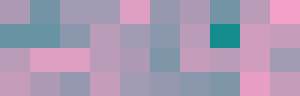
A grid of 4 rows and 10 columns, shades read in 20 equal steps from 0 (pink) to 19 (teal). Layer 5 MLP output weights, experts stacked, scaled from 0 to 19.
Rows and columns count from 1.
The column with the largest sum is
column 8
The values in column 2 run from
2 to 12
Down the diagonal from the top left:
6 12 2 4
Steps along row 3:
down same up up up down up down up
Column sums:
27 31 26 21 22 35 24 45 12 15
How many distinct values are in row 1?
7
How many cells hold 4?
5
